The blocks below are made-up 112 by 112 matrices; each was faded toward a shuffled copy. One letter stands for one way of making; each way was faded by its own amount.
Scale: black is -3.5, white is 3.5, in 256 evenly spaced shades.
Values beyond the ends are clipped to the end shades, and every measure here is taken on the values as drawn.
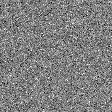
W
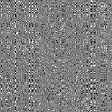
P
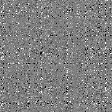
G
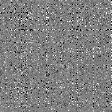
G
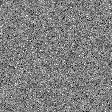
W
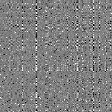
P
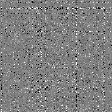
G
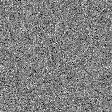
W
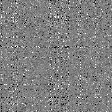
G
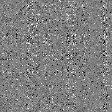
G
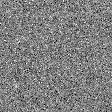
W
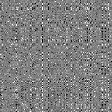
P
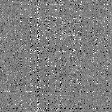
G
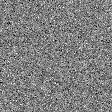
W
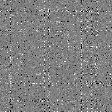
G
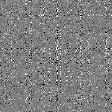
G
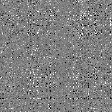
G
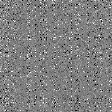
G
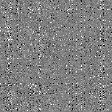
G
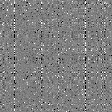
P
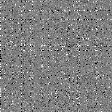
G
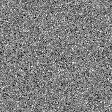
W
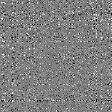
G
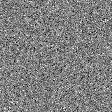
W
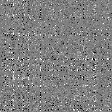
G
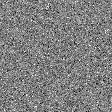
W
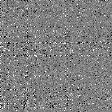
G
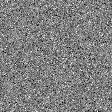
W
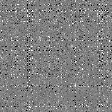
G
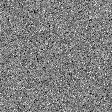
W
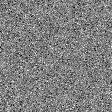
W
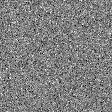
W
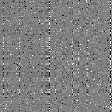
P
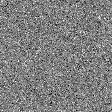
W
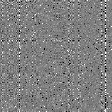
P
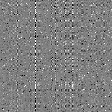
P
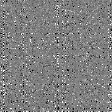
G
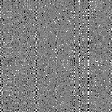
P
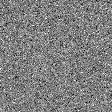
W
